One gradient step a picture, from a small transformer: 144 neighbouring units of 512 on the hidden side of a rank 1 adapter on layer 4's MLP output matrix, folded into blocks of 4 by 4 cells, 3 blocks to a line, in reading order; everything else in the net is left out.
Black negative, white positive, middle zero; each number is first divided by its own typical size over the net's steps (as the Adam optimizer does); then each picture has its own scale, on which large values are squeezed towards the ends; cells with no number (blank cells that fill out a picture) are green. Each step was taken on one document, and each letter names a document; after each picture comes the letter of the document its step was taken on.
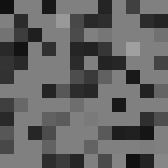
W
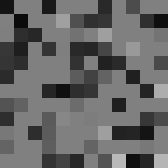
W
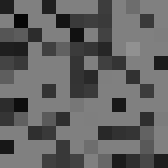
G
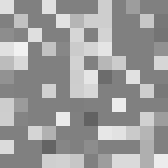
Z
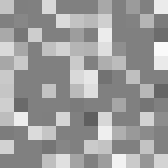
Z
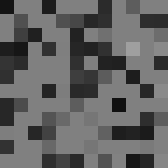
W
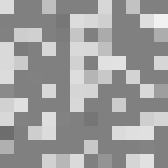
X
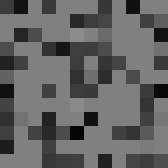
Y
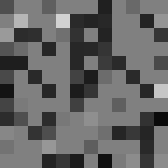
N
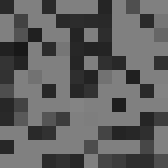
N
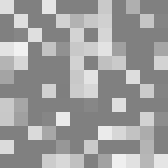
Z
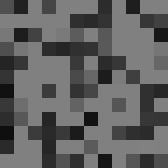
Y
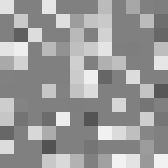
Z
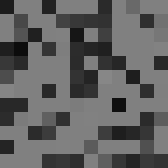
G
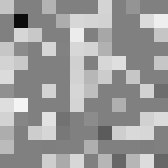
N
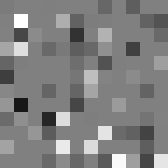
G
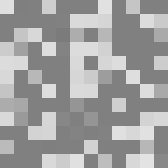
N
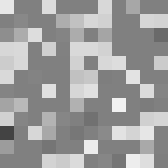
X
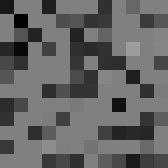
W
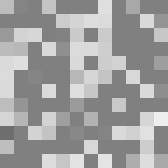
X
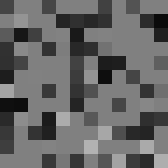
N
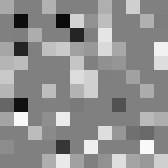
Z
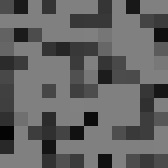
Y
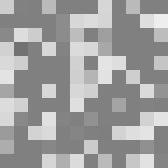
X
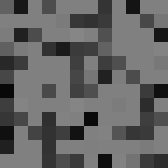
Y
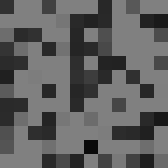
X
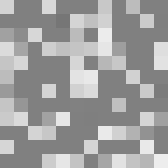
Z
